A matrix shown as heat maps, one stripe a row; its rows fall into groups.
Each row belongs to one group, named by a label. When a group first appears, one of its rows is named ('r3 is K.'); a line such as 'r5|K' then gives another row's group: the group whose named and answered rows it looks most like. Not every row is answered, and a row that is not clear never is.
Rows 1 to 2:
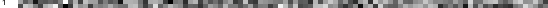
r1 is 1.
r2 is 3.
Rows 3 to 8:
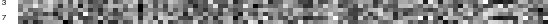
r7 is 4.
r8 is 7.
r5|7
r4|3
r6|1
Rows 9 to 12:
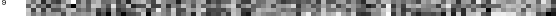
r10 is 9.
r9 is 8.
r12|7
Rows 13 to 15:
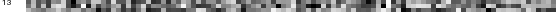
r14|3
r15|7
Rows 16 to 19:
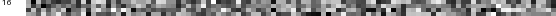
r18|9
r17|1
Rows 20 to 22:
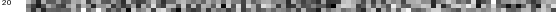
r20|9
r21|4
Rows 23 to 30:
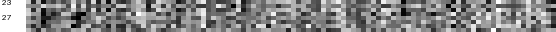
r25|1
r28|8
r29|7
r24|3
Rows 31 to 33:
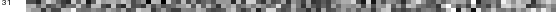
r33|8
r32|9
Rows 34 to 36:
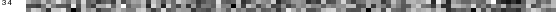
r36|3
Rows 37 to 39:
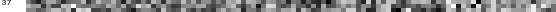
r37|4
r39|7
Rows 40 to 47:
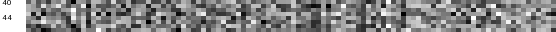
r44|9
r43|1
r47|1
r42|8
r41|3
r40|9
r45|3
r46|4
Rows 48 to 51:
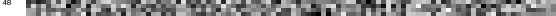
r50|9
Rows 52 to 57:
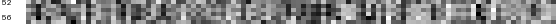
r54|9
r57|3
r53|4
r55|4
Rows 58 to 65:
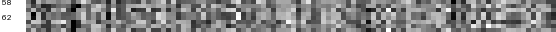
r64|1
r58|7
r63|3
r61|1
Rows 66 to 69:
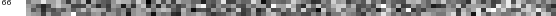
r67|7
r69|8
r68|1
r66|3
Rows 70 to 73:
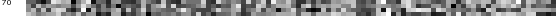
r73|7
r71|7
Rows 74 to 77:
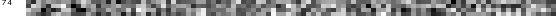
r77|7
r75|3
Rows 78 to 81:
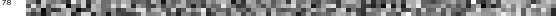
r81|7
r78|9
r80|8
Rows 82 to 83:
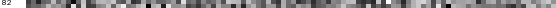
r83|4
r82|4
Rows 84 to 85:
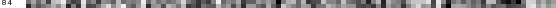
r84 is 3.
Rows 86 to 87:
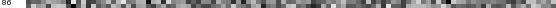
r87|3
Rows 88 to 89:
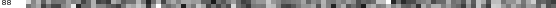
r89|8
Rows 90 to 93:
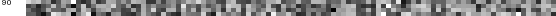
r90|8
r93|7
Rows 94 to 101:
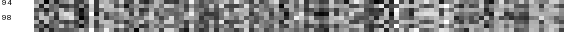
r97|3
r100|4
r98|3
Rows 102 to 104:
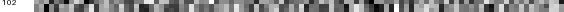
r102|8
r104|9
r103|9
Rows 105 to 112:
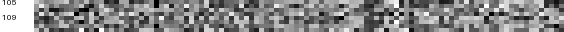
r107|1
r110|4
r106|8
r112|1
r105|7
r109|4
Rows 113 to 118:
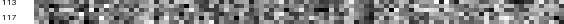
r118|8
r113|4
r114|1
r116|8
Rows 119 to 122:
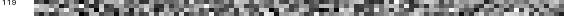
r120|8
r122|7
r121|3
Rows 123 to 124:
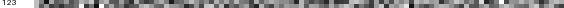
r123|9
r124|1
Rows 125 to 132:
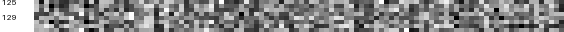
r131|3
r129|3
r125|1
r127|8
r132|8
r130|8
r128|4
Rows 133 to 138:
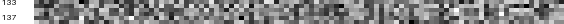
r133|7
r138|8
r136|9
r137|4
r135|9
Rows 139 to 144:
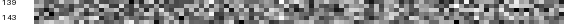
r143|7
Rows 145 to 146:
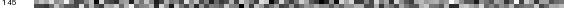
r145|3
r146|4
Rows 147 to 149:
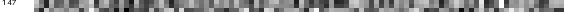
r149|7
